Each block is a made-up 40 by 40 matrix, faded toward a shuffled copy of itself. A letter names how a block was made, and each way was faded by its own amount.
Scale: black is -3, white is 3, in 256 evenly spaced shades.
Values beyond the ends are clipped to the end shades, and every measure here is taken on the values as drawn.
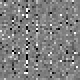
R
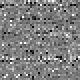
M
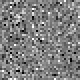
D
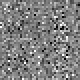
D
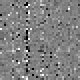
R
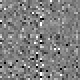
R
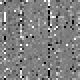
R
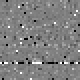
M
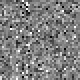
D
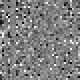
D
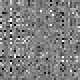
R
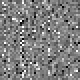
D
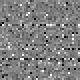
M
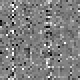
R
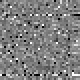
M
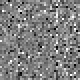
D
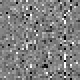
R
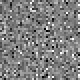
D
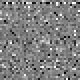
M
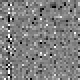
R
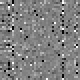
R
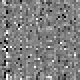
R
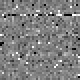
M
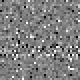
M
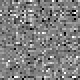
M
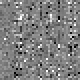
R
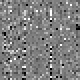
R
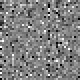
D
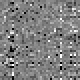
R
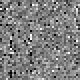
D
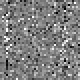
D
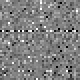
M
